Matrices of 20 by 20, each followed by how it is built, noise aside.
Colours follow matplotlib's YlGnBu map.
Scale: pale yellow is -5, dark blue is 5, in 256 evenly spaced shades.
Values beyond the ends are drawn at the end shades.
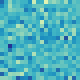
low rank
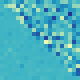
upper triangular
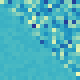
upper triangular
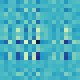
low rank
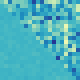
upper triangular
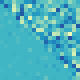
upper triangular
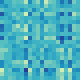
low rank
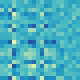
low rank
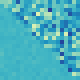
upper triangular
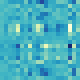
low rank
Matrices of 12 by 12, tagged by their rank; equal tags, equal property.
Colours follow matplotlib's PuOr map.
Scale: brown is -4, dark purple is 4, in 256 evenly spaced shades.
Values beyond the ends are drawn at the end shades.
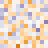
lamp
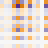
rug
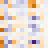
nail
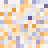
lamp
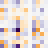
nail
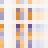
rug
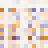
nail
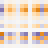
rug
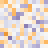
lamp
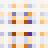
rug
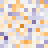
lamp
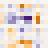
nail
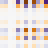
rug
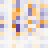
nail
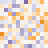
lamp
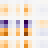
rug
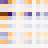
rug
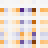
rug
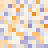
lamp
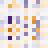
nail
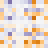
nail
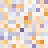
lamp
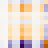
rug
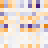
nail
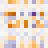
nail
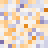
lamp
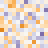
lamp
